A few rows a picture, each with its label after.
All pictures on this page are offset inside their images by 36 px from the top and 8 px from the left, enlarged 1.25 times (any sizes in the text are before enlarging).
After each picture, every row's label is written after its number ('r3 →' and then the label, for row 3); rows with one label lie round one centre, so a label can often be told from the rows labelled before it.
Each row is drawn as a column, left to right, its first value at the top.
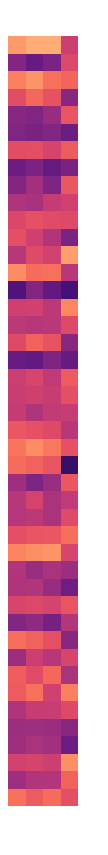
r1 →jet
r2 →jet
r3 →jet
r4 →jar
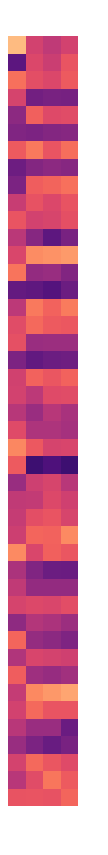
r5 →jet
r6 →jar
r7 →jar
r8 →jar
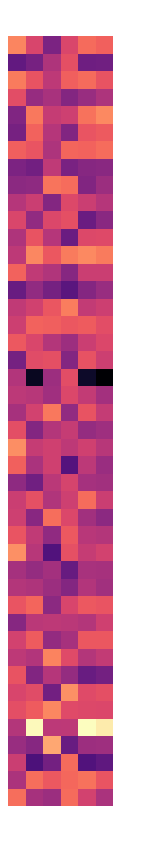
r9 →jet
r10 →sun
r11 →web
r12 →jar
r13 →sun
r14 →sun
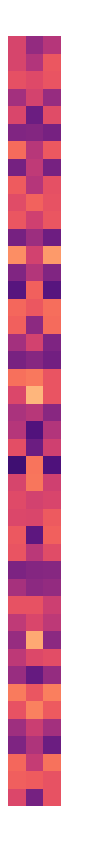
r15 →jar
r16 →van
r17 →jar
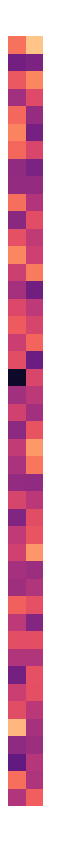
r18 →sun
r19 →jet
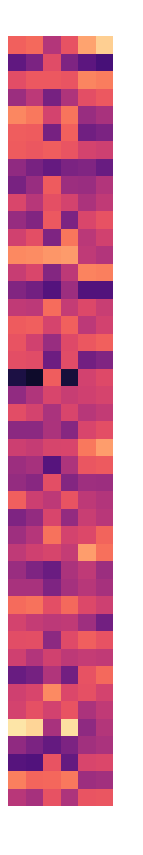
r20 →sun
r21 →sun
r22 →jar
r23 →sun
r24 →jet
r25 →jet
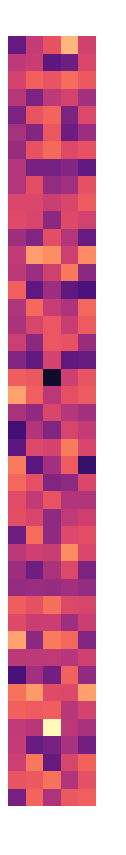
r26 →van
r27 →jar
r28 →sun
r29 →jet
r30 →jar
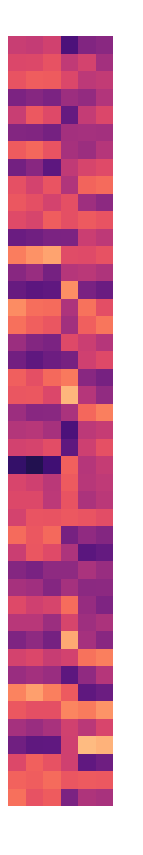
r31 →jar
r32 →jar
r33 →jar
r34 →van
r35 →web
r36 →web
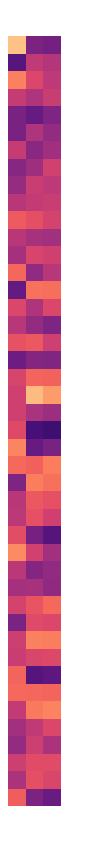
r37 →jet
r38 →van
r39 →van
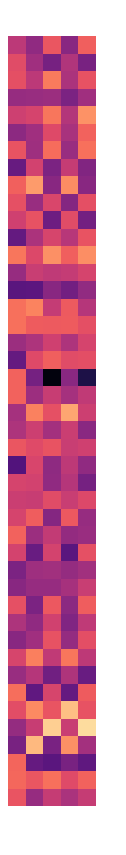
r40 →jar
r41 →web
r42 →sun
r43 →web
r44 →sun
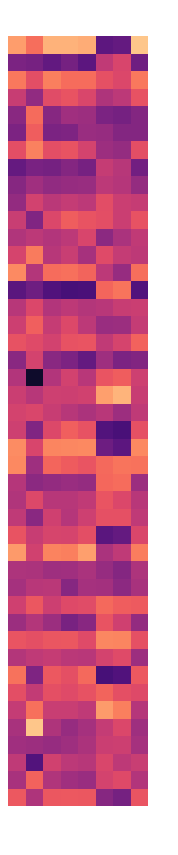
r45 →jet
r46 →sun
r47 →jet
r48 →jet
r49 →jet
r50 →van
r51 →van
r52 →jet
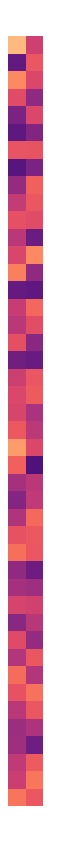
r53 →jet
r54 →jar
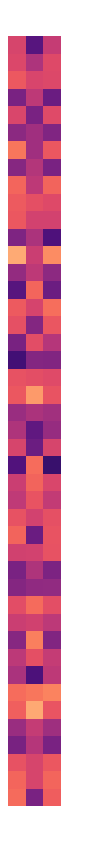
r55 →jar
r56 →van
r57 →jar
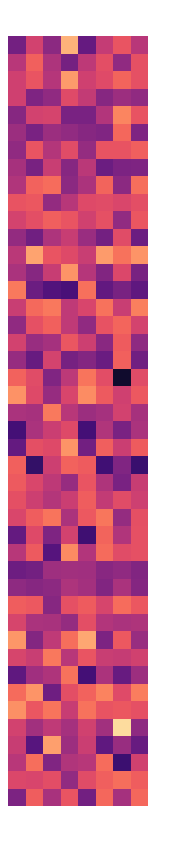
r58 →van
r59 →jar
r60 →web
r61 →jet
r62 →van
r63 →jar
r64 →sun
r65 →jar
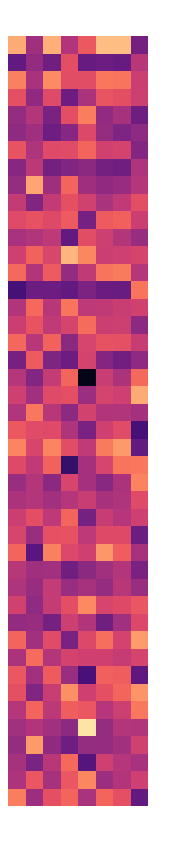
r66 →jet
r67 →web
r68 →jet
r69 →jar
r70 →sun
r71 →jet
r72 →jet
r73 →van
